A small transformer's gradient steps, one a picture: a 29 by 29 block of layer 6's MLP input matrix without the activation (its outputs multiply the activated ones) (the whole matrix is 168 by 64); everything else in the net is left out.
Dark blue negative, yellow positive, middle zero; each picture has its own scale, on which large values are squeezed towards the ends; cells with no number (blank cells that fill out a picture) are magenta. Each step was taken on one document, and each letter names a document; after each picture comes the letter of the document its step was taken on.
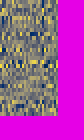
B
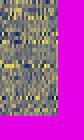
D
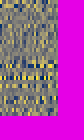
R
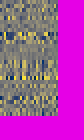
R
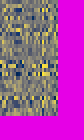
D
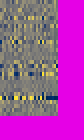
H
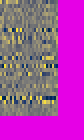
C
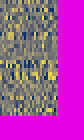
R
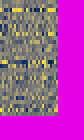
B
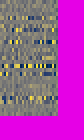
C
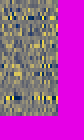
H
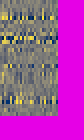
B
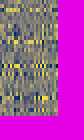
H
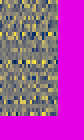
R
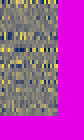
B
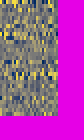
R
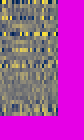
B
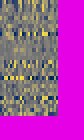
R
